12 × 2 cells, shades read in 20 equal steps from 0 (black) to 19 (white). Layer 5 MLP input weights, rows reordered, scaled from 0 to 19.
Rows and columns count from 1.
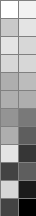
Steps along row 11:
down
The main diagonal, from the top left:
19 17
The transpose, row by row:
19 15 17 16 13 13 11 13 17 5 16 5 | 18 17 16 16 14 13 9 7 4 7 2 0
